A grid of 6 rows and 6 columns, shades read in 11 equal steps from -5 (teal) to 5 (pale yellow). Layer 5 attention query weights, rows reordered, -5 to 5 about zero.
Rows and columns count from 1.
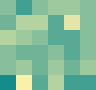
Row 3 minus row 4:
2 2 1 -2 0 0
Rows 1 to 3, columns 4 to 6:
1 1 0 / -2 4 0 / -2 -2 0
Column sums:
-4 5 -2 0 -3 -2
